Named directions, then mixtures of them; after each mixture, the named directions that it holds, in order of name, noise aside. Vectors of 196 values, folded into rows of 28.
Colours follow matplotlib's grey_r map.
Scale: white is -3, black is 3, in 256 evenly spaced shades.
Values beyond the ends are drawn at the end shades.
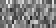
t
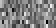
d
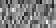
d, t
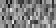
t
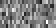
d, t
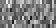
t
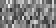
t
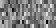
d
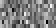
d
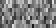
d, t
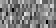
d, t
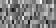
d, t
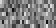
d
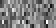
d
